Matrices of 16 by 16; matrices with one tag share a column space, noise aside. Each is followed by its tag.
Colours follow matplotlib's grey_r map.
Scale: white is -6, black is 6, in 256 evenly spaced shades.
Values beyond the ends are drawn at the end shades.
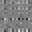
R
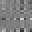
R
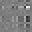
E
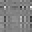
E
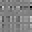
E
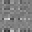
R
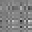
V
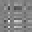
V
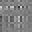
E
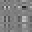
E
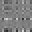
R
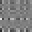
R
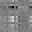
E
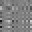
V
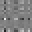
R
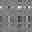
E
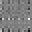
R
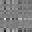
R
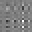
V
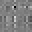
E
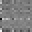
R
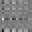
R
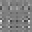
V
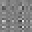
V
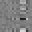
R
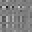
E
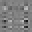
V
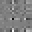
R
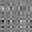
V
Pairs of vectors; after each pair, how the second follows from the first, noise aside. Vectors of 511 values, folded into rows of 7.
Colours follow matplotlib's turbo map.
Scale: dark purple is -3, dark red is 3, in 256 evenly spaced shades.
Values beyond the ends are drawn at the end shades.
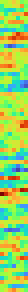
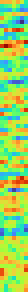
wrapped around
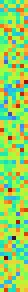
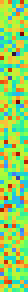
reversed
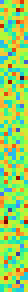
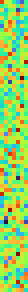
negated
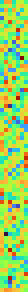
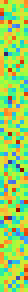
wrapped around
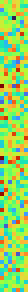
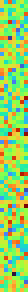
reversed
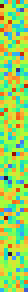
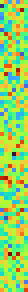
negated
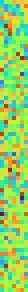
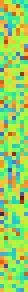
negated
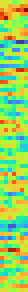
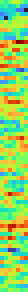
negated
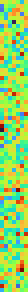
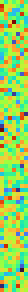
negated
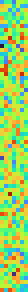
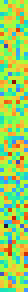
wrapped around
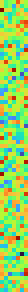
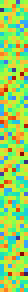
negated
